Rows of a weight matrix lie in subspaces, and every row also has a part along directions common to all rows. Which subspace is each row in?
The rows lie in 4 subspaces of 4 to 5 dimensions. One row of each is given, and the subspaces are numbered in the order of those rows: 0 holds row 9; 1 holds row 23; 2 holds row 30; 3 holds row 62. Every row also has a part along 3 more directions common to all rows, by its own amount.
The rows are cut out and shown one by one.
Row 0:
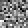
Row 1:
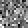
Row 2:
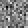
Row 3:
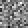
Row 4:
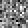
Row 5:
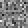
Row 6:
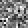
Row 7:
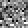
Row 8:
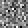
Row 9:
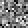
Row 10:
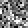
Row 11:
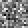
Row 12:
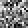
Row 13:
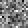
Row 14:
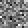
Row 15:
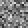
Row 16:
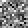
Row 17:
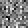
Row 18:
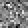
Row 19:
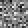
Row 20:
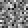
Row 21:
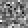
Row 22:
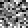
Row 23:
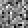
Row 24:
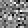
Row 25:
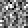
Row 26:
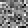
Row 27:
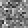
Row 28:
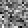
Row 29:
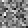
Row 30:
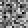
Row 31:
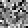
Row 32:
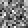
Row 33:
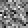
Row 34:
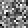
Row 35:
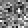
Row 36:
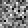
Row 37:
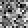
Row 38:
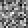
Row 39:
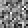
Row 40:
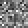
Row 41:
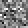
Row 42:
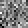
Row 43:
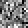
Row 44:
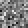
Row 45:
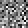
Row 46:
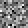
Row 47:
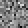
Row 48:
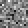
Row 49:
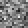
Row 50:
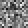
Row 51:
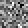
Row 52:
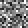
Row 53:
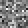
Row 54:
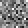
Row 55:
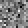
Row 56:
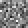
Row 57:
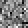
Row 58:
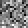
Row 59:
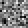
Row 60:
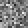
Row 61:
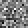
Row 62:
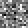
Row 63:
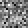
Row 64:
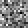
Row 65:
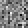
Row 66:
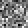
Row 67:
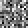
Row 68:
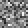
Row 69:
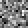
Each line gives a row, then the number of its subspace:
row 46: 3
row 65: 1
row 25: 1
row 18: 2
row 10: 3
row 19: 3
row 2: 1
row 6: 2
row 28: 0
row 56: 2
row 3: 3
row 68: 0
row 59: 0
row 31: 3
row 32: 3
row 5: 1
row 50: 0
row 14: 0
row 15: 0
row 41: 3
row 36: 2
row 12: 1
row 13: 0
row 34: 2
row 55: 2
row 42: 2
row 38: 1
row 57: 1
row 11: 3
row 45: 1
